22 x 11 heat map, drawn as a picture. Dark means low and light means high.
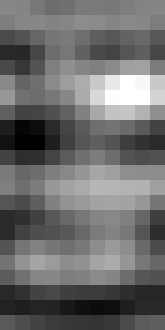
Ninth with the lowest average: middle left. Ninth with the highest average: top right. Lone odd cells: none. Stripes: horizontal, repeating 4 times.
